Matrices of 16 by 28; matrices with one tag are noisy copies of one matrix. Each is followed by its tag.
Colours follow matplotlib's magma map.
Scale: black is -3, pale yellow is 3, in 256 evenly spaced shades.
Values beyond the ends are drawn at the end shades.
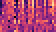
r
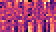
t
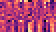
t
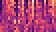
r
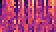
r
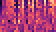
r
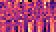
t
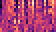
r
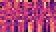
t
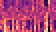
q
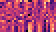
t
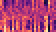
q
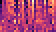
r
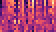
r
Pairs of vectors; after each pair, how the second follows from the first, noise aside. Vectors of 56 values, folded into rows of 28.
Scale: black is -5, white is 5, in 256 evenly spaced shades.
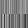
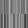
sign-scrambled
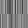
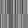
copied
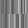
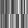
scaled up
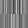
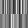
scaled up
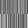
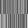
copied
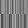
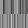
wrapped around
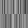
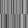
wrapped around
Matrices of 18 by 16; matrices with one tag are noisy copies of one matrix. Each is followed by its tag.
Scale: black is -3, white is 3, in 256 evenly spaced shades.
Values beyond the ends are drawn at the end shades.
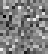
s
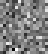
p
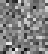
p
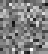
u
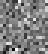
p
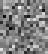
s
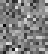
p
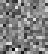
p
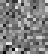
p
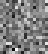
p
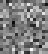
u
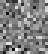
p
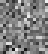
p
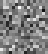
s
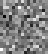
s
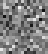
s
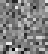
p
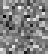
s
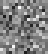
s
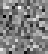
s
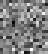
u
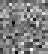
u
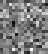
u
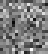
u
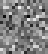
s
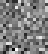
p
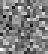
s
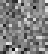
p
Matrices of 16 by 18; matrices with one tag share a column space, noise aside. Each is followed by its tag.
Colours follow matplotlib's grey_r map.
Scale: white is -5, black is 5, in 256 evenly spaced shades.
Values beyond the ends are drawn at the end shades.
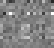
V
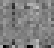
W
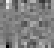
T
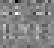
V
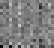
W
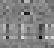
V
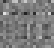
V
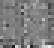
W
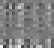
W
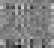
W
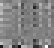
W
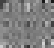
T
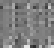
W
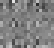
T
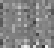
W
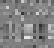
V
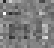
V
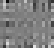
T
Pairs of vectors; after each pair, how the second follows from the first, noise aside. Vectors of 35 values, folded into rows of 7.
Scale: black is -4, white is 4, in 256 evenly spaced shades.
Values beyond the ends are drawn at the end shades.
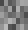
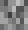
wrapped around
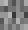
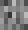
negated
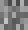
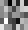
scaled up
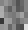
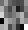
scaled up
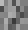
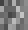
negated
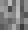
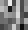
scaled up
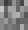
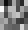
scaled up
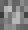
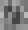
negated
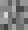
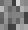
shuffled
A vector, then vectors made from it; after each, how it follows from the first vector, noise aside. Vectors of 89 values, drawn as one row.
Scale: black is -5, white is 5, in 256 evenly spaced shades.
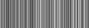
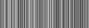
reversed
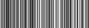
scaled up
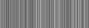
shrunk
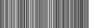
reversed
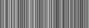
reversed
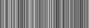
reversed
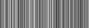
reversed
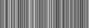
reversed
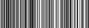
scaled up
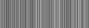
shrunk
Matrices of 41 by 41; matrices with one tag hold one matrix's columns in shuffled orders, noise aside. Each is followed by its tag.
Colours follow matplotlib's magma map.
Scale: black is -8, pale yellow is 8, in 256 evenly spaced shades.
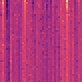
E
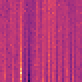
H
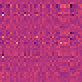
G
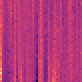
H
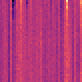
E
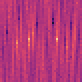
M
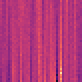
H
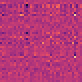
G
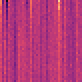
E
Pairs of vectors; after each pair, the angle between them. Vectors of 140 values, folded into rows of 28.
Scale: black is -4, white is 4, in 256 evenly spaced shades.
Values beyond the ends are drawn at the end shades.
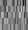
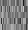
partly aligned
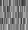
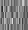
partly opposed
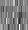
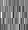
partly opposed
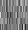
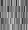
partly opposed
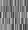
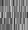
nearly opposite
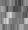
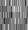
partly opposed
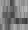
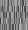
orthogonal
